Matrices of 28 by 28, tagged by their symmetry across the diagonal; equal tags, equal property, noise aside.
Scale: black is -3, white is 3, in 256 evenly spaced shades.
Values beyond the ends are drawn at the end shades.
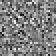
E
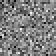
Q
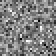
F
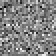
Q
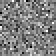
E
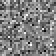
E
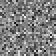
E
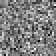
E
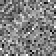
F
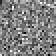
Q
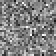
Q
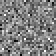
Q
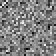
F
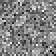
F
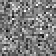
Q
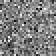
E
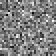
Q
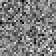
F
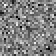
F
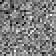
F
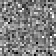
E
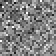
F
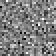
E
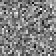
Q
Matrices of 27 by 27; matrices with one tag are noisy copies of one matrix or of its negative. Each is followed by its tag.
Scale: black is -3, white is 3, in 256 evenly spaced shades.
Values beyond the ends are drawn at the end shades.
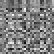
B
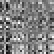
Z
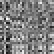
Z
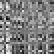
Z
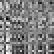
Z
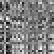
Z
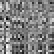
Z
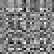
B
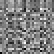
B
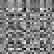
B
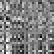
Z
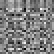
B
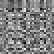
B
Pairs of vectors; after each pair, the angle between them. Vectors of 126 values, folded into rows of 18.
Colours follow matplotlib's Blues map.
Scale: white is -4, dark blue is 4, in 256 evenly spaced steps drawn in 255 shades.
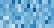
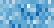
partly opposed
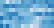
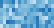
partly opposed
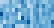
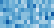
partly opposed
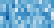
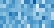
orthogonal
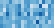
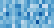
nearly parallel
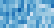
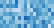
partly opposed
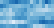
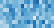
orthogonal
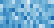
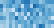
nearly opposite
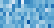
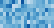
nearly opposite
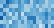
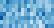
partly aligned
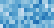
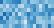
orthogonal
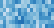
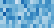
partly opposed
